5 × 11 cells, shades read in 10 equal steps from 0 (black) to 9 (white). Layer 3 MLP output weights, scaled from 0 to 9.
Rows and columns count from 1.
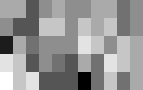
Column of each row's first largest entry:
1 4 7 1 1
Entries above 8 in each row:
0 0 0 0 1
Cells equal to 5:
12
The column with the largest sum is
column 9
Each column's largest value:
9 7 8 7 7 5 8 7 8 7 6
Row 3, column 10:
7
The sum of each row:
57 59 59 61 54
